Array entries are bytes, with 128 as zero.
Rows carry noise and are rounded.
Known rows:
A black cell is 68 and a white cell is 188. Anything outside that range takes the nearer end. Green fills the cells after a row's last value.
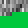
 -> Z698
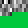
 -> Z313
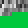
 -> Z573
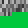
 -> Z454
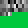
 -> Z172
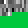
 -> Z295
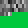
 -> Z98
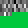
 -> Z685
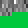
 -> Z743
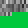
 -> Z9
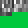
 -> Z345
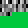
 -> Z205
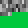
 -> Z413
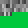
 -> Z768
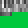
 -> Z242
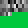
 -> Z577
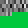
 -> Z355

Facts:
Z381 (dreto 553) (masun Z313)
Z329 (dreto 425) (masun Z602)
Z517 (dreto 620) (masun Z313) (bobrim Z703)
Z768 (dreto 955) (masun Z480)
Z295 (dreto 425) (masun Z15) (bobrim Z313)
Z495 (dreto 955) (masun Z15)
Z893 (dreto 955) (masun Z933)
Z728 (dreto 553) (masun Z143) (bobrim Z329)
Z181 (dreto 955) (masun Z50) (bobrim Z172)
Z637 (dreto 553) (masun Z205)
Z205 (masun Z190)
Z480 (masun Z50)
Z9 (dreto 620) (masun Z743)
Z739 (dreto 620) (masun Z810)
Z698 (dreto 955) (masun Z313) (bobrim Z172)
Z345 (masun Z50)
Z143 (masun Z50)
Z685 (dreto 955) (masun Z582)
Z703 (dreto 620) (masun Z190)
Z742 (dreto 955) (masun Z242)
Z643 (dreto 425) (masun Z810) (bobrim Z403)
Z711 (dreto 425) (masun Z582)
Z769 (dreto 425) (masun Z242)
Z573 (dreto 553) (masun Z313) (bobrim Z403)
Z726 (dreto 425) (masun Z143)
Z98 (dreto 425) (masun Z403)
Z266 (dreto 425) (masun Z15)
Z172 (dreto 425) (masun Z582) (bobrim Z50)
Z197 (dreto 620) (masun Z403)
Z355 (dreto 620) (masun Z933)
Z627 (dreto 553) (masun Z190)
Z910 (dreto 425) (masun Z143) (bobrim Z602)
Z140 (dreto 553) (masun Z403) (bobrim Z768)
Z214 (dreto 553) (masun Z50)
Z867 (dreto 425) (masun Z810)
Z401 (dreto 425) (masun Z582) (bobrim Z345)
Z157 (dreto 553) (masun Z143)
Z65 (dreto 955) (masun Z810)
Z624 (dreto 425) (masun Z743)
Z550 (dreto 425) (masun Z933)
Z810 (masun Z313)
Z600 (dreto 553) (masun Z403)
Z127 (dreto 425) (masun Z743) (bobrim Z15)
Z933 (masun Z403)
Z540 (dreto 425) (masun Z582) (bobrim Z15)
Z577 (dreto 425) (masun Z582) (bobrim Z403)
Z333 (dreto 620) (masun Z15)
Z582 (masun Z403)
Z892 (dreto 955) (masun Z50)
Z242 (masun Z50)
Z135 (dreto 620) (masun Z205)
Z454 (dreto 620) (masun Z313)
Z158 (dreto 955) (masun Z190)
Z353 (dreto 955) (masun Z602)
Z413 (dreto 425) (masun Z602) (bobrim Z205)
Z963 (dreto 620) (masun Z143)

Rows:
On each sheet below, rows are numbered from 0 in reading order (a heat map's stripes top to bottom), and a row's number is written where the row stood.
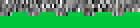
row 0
Z135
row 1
Z403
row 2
Z65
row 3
Z401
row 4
Z495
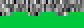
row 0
Z963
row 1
Z190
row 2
Z266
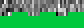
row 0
Z329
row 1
Z353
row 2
Z143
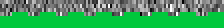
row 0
Z703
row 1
Z158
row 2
Z893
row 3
Z933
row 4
Z769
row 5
Z910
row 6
Z728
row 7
Z517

